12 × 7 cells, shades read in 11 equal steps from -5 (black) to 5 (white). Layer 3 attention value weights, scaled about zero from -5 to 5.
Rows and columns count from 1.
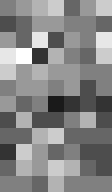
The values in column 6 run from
-2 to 2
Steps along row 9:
same up up down same same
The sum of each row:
9 -2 7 10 8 1 -12 -4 0 -4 4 1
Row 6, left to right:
0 1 1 0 1 -2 0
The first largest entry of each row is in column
4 3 3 2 1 2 1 2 4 2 4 4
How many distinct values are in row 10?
6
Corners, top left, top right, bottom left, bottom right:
0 3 0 0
